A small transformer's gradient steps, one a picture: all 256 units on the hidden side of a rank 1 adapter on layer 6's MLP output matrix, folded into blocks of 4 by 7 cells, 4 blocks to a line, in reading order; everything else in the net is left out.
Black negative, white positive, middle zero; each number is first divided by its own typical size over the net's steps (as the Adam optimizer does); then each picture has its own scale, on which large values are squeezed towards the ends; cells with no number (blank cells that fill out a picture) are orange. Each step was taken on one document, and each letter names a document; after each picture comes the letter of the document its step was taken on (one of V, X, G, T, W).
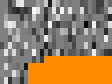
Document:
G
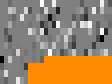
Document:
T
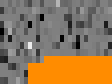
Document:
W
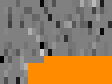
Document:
T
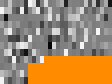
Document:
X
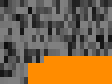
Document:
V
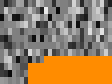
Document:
V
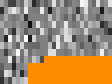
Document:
X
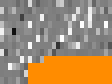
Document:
W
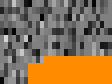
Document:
X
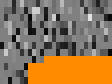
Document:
G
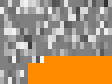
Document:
X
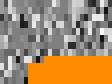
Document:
V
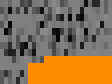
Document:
X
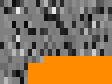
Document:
G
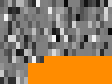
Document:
X
